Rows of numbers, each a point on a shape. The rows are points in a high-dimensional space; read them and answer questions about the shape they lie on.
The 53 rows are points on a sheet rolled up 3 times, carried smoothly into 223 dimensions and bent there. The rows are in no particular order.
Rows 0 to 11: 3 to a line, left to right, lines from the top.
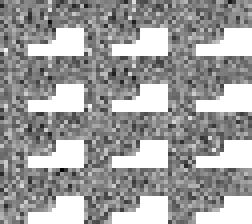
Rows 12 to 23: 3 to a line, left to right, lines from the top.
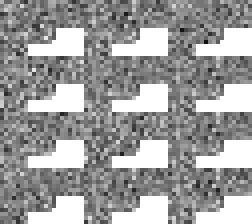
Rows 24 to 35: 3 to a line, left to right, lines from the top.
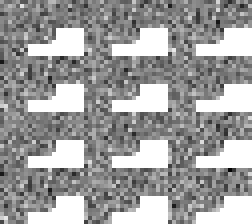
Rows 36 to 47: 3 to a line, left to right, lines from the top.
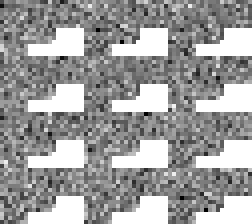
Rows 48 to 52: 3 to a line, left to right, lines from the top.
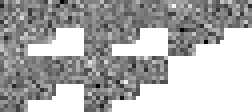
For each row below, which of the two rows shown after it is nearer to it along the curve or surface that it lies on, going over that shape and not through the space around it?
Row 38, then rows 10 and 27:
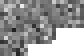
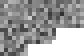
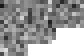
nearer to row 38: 10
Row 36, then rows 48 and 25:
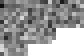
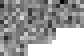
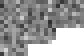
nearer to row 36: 48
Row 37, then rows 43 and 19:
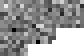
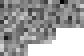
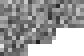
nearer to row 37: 19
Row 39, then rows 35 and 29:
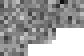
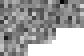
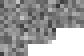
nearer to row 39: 29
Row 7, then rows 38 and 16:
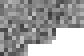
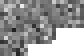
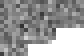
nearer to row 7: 38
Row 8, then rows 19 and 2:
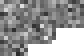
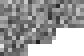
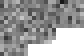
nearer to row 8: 2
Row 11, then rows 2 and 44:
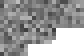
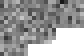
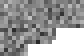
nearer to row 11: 2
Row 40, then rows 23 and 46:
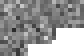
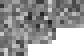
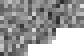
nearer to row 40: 23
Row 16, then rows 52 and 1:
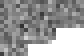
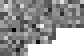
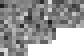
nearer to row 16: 1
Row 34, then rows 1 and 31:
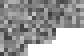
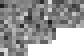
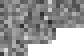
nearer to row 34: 31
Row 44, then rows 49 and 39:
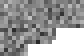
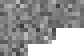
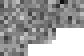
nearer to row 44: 39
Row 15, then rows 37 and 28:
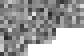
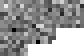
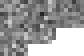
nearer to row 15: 37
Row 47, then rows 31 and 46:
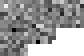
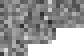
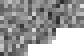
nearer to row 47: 46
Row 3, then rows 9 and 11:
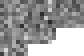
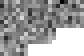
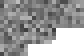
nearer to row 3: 11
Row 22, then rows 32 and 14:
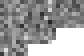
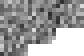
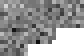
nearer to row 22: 14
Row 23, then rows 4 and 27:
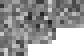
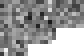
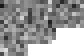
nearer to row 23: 4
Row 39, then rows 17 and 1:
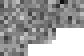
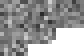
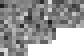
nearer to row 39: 17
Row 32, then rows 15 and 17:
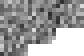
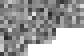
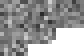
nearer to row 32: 15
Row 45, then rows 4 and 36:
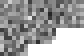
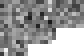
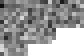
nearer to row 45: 36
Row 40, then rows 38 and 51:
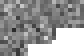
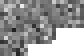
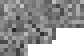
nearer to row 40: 51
